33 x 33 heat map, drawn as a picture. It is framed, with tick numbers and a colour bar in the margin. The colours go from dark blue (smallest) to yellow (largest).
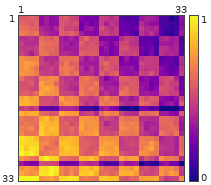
There is an overall slope up to the bottom left. The ninth with the highest average is the bottom left. The top right is the ninth with the lowest average. Rows 19 and 30 stand out from the rest.
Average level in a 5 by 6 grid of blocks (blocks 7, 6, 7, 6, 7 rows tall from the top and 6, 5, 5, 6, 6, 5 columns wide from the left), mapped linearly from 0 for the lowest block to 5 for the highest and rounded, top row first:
322110 | 432211 | 433221 | 544333 | 554433
